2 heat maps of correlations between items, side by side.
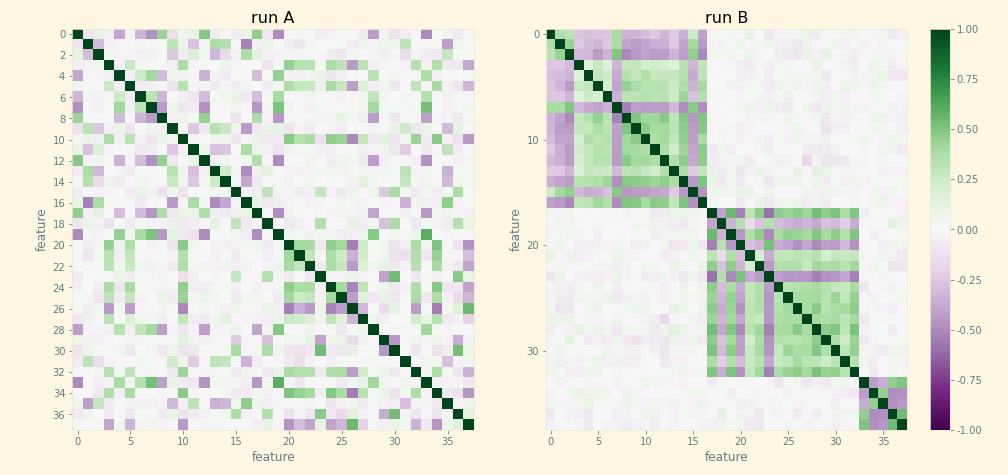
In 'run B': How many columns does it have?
38
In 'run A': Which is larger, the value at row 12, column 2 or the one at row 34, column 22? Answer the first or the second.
the second
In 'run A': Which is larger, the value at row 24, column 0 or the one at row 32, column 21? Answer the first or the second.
the second
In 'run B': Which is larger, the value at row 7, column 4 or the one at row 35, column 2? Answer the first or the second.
the second
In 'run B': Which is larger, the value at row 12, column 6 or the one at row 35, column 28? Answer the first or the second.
the first
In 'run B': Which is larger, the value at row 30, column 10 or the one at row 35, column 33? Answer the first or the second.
the first
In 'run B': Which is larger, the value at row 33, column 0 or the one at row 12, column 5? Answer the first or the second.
the second
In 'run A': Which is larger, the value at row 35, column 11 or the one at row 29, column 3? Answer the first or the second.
the first
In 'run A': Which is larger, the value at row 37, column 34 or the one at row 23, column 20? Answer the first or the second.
the second
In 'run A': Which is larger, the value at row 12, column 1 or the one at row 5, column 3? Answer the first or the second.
the second
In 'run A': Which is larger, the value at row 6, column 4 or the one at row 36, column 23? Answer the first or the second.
the second
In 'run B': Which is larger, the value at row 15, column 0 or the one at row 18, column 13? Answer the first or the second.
the first
